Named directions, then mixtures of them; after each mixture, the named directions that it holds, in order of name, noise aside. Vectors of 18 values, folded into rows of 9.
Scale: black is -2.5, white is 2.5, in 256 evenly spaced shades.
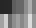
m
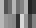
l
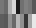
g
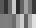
g, l, m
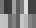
l, m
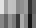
l, m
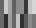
l, m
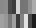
g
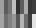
g, l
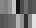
g
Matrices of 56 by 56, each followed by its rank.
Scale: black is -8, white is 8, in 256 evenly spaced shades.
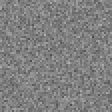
full rank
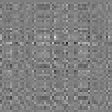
three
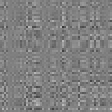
three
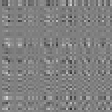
two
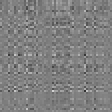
three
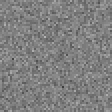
full rank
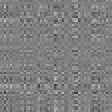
three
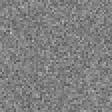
full rank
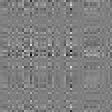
two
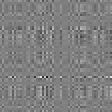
two
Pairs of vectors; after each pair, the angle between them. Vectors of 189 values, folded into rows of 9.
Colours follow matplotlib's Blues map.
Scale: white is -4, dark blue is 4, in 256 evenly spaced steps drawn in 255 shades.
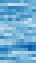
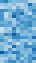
orthogonal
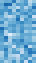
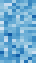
nearly opposite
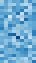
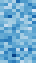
orthogonal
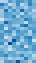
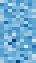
nearly parallel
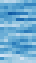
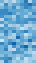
partly aligned
